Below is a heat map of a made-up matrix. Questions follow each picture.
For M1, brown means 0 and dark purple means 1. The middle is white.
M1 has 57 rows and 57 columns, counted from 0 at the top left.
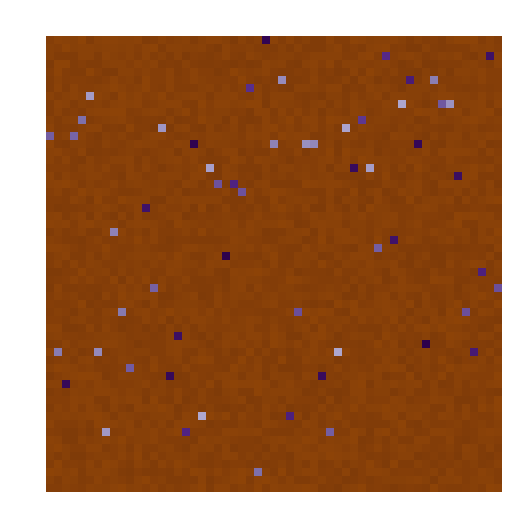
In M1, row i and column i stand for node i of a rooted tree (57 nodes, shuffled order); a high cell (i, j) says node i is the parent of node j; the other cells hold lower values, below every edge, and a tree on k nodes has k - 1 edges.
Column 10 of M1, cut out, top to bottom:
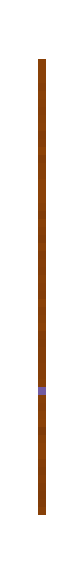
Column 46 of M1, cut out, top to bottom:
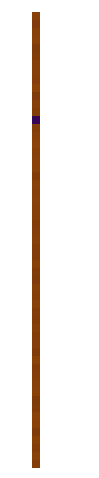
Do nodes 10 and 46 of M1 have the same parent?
no
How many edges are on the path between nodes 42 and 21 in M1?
5
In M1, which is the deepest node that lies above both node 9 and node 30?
47
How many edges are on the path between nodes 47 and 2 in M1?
16
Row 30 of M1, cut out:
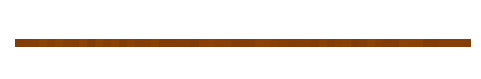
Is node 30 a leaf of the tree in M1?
yes
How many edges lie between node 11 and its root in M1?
0
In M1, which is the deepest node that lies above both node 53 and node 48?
5
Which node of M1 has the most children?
13
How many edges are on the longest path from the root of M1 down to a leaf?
30
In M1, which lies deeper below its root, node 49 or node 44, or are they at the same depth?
the same depth
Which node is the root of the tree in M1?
11
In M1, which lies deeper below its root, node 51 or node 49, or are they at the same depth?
node 51
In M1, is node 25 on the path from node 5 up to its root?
no
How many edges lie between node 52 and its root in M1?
23
